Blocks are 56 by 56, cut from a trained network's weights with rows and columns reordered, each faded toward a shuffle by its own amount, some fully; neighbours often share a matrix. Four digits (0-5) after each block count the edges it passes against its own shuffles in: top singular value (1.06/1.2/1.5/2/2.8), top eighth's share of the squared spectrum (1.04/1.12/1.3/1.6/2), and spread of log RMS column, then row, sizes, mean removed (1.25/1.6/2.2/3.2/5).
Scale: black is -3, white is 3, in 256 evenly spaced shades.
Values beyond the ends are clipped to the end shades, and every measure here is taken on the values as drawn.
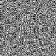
3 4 2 0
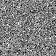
0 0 0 0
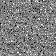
0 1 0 0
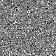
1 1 0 0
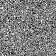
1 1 0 0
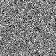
1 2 0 0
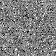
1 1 0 0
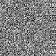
4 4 2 1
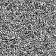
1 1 0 0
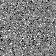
0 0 0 0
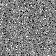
0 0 0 0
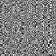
4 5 3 1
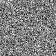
0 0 0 0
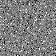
0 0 0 0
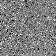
0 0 0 0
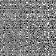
2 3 3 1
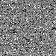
1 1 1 0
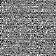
3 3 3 1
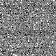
1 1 1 0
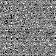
2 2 2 0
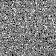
1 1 1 0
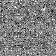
1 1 1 0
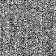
1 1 0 0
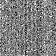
2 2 0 1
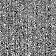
2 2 0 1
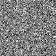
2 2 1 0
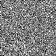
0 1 0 0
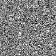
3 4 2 2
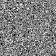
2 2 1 1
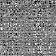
3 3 3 1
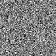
3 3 1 0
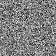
0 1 0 0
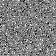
0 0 1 0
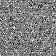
1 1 0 0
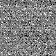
2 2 1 0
